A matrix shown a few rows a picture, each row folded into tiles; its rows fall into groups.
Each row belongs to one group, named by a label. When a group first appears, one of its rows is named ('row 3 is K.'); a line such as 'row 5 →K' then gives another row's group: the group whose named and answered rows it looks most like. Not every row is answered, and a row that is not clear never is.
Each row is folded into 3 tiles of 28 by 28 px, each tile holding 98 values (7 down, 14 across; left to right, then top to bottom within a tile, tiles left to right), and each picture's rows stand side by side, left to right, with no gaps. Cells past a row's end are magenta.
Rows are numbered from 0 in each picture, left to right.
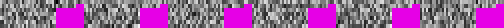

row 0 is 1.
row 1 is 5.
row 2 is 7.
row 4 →5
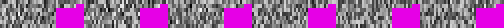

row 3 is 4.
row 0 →4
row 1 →1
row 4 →1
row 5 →4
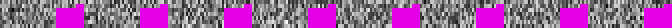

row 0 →5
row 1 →7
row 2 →1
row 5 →4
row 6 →4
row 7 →1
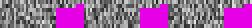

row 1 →5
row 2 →7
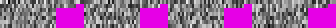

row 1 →4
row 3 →4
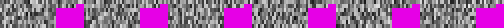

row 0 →4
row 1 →5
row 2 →7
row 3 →4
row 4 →4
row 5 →7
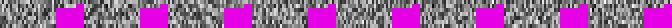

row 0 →7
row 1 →4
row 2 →4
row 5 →1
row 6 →1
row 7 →7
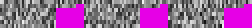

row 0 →1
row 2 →1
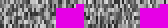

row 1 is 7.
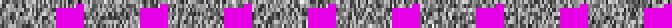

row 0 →1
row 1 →4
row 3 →4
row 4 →1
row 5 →5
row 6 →7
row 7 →7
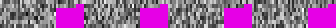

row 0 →1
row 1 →7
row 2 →5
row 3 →1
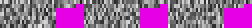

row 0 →7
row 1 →7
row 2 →1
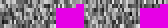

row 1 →5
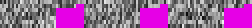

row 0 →4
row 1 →7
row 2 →1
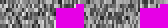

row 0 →4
